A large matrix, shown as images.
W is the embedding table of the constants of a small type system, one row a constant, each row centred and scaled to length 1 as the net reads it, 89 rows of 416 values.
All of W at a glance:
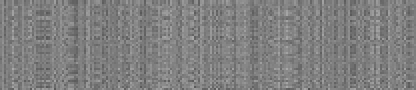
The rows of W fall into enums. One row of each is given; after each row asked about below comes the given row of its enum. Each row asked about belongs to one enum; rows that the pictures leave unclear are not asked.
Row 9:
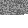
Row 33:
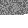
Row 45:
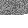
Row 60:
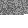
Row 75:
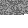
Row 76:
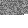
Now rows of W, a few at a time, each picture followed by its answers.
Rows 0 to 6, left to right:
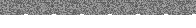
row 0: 9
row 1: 33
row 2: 9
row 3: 33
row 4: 33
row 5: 76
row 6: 75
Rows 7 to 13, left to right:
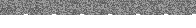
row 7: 60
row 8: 60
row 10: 9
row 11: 76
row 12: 75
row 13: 76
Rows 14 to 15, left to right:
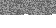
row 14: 9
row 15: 76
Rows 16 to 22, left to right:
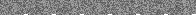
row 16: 33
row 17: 60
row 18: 60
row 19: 33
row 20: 76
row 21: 9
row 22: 60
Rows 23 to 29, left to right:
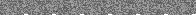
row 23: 76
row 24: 75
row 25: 60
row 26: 76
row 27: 9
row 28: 9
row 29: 33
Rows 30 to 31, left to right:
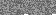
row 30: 9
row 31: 76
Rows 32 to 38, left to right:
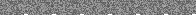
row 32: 75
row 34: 9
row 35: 33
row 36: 76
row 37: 76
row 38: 75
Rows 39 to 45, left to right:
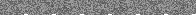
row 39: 75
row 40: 33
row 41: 60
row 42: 9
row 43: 60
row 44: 75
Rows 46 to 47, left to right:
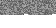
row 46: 76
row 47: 9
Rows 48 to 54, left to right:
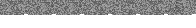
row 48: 75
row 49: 33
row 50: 33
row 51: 75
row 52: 9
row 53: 75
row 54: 60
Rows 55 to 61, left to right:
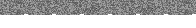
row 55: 9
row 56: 76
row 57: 33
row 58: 60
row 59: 76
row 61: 9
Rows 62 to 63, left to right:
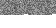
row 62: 45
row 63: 76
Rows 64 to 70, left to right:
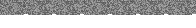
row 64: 33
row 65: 75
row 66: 75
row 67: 33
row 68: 75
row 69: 75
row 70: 76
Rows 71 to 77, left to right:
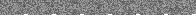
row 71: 33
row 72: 33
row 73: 9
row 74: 45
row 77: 60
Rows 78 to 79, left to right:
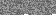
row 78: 9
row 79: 76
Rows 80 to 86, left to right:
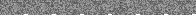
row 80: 33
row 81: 33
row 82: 9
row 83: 75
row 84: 60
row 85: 75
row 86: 75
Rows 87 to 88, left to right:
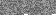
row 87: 76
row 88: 60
